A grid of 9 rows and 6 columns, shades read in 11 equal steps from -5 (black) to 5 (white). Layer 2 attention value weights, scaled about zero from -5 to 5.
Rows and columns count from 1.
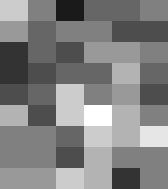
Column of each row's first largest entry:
1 1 4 5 3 4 6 4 3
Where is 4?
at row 7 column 6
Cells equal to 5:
1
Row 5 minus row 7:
-2 -1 4 -3 -1 -6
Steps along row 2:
down up same down same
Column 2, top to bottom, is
0 -1 -1 -2 -1 -2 0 0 1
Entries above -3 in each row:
5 6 5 5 6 6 6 6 5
